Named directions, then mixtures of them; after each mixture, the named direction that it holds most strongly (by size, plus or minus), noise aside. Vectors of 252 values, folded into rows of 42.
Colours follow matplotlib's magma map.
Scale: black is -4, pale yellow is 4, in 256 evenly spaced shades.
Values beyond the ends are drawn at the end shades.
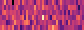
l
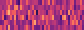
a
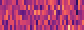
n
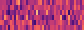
a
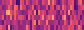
a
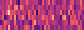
a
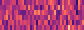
n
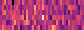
l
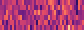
n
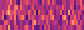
a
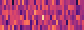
l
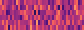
n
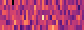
l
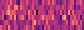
a
